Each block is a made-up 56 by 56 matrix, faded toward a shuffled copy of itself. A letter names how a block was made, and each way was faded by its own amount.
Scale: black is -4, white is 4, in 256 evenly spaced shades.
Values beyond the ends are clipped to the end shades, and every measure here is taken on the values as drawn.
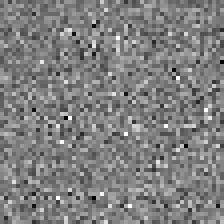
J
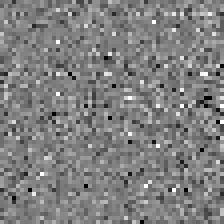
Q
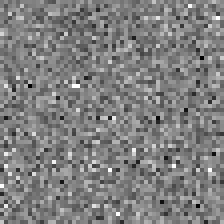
J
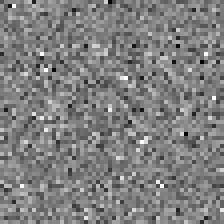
J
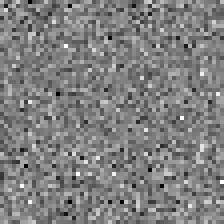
J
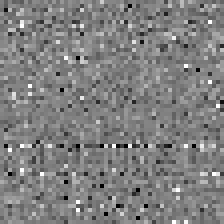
Q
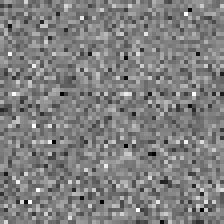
J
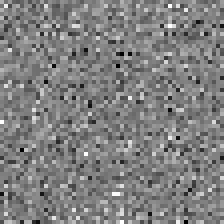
Q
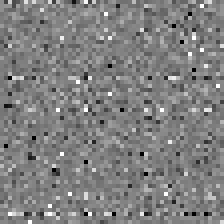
Q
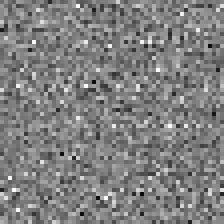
J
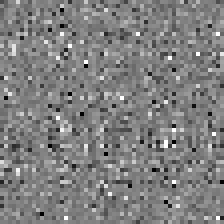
Q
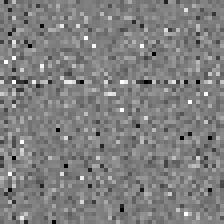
Q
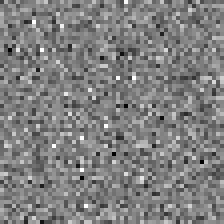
J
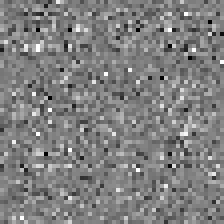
Q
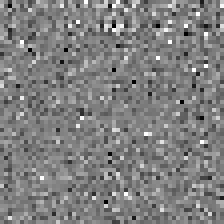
Q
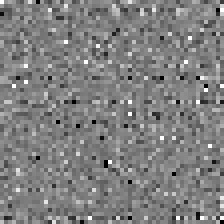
Q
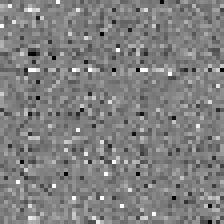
Q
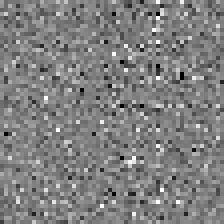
Q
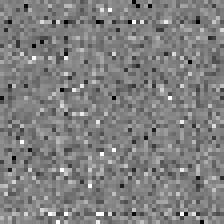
Q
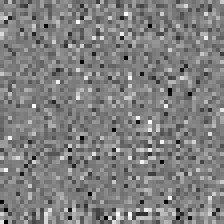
Q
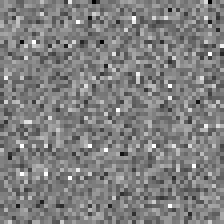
J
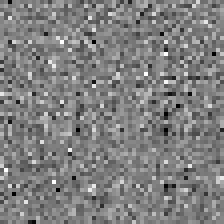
Q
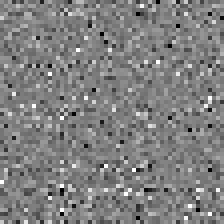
Q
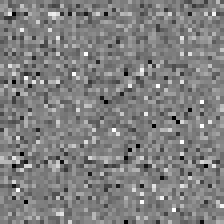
Q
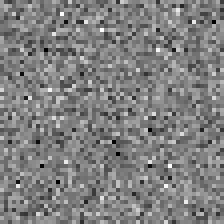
J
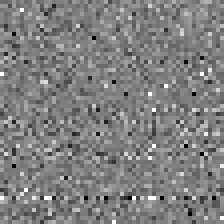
Q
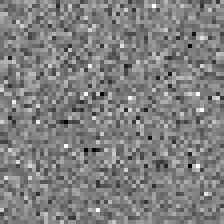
J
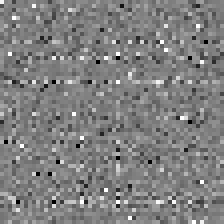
Q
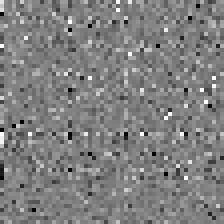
Q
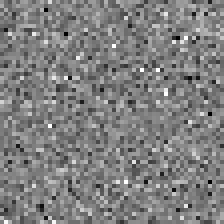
J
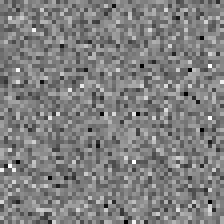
J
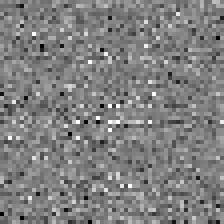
Q
